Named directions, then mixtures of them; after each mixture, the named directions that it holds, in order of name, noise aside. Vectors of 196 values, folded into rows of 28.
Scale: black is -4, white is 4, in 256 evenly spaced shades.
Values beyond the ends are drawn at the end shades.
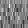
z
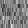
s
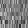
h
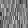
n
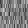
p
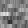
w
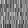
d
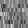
h, s, w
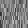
n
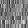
h, z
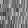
h, p, z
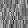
n, s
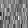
n, z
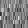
n, p, z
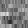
w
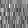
p, z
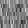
h, s, z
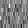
z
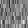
h, z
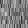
h, p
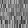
h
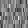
n, p, z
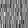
d, h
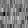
w, z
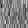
n, p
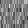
p, z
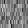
d, s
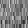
h, z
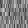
p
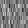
s, z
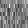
p, s, z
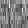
d, s, z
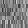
h, s
